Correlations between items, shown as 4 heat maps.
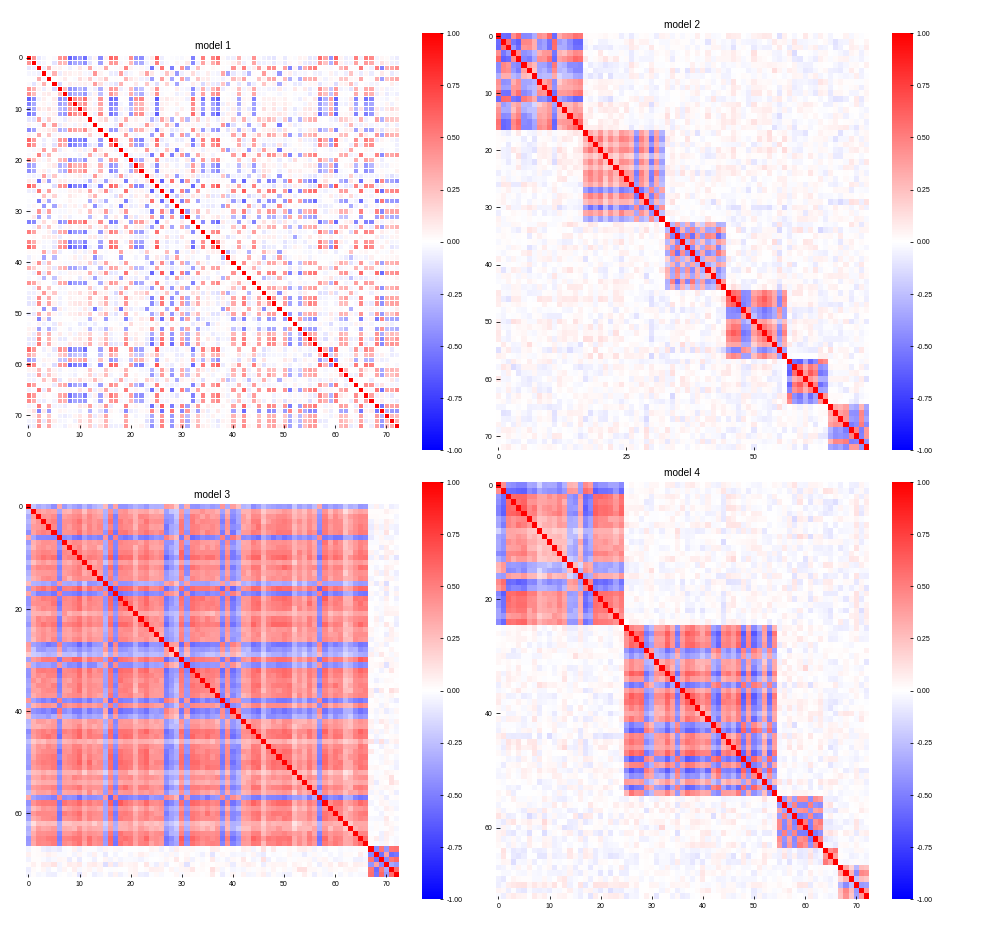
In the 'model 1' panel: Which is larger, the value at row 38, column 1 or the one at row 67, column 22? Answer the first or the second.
the first
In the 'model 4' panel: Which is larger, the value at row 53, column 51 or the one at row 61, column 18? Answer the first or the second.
the first
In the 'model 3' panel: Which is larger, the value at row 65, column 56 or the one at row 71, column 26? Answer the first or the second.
the first
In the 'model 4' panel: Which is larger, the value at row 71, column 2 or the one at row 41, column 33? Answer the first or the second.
the second
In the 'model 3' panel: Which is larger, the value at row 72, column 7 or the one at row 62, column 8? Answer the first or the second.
the second
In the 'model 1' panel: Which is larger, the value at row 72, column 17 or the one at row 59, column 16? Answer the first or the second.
the first
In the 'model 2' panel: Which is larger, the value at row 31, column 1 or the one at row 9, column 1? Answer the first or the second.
the first
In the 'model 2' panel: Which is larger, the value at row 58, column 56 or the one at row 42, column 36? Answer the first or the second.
the first
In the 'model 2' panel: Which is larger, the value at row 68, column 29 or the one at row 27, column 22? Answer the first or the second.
the first
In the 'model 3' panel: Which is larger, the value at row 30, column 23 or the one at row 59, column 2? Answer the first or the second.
the first
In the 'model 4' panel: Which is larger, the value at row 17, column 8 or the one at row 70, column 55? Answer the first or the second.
the second
